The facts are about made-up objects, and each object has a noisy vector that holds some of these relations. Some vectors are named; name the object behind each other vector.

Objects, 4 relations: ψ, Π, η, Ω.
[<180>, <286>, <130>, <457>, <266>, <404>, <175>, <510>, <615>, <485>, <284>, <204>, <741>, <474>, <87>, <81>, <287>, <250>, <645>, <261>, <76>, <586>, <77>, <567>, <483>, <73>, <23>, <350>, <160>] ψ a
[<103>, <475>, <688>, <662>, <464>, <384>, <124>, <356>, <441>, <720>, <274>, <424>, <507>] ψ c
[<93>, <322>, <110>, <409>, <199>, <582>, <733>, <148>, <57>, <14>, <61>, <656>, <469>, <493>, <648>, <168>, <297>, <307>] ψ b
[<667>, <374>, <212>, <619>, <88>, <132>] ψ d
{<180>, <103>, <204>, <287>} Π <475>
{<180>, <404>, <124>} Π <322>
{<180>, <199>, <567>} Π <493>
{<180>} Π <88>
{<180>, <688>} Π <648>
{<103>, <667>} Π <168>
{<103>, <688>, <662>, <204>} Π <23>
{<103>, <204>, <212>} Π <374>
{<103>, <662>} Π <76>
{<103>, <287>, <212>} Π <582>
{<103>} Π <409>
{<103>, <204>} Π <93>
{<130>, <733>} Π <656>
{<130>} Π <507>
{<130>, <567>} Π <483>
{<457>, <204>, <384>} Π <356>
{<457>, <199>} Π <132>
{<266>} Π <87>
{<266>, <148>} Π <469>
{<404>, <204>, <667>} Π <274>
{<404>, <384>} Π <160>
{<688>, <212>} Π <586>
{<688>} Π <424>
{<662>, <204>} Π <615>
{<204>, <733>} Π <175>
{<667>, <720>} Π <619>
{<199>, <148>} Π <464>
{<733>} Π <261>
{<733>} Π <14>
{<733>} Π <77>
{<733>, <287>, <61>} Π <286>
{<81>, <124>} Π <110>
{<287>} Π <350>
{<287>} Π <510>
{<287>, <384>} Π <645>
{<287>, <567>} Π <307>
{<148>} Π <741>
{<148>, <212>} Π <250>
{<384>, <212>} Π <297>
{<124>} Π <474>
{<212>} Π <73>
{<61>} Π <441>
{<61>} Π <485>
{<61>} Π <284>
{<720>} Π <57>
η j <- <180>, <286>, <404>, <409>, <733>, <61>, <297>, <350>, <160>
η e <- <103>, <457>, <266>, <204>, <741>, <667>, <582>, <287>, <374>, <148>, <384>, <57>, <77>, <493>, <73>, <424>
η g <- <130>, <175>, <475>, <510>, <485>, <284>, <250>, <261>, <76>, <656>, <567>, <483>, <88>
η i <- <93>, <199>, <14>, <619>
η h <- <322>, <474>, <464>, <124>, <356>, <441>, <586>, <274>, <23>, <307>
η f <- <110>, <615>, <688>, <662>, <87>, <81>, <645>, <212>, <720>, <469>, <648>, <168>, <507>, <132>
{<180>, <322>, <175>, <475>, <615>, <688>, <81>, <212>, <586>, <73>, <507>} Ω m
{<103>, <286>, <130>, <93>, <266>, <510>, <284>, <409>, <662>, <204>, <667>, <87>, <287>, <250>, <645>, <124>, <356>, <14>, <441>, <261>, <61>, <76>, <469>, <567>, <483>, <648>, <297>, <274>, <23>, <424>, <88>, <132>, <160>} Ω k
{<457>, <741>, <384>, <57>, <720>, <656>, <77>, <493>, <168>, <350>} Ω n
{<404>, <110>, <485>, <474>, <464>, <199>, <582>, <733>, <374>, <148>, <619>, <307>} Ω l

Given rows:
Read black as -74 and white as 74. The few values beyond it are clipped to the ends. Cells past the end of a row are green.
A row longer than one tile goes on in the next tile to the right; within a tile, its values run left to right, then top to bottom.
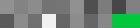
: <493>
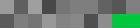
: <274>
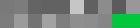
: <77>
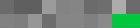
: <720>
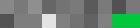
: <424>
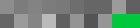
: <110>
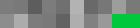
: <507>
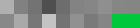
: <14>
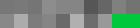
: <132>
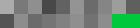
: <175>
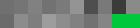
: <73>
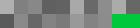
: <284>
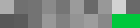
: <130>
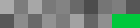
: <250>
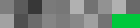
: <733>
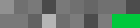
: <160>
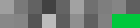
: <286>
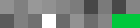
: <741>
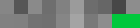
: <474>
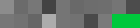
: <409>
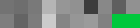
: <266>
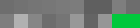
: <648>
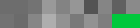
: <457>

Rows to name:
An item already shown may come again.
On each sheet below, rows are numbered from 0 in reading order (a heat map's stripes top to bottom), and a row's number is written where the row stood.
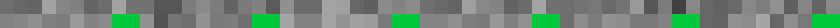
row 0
<81>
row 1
<404>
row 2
<199>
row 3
<81>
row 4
<57>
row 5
<667>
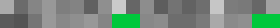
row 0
<567>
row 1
<441>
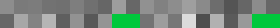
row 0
<645>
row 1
<469>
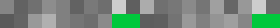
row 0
<662>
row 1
<130>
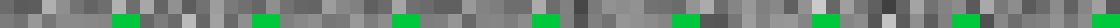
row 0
<212>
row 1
<307>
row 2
<81>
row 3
<720>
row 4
<124>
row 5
<567>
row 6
<286>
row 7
<510>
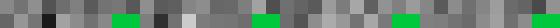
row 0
<76>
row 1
<180>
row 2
<287>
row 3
<474>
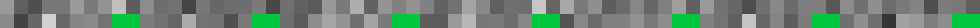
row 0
<61>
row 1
<409>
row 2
<287>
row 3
<688>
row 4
<510>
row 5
<350>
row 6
<88>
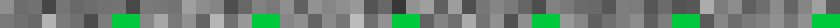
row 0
<409>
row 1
<87>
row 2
<464>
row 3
<356>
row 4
<297>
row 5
<510>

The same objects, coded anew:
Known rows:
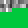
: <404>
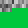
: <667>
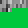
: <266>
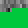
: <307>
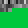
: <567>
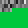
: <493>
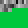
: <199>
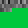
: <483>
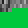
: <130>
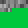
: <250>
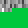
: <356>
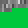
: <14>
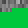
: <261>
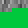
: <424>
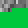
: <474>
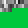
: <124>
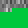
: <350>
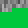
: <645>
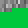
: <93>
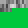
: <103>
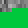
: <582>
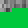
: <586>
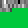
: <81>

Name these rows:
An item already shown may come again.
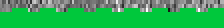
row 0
<88>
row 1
<720>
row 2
<474>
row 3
<507>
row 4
<404>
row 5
<160>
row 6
<287>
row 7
<356>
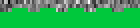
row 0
<567>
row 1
<741>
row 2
<469>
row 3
<180>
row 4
<475>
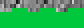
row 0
<132>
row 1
<648>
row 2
<474>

